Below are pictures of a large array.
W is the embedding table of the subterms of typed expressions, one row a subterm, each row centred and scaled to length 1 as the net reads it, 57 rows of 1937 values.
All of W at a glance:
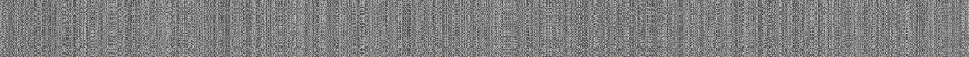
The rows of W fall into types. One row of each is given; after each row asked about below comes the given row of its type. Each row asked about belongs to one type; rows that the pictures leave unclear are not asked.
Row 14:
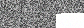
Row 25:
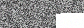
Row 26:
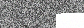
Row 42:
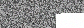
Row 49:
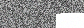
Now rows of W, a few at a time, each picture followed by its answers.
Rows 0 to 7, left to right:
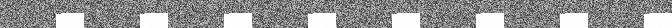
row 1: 25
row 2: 26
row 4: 42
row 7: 14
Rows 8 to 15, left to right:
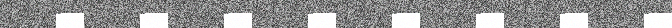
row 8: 25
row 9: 42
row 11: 14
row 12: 25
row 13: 49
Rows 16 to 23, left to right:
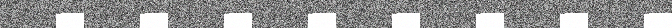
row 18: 14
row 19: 49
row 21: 49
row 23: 14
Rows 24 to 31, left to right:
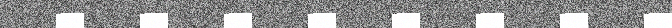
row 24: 49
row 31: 42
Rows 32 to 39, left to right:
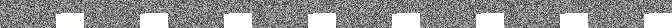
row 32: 42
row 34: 42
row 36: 49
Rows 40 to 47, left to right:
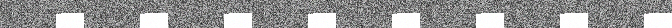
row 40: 14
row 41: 26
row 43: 14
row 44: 26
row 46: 25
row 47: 25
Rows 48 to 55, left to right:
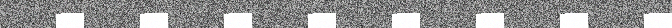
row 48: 42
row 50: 42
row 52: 26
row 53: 14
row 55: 42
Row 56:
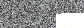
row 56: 26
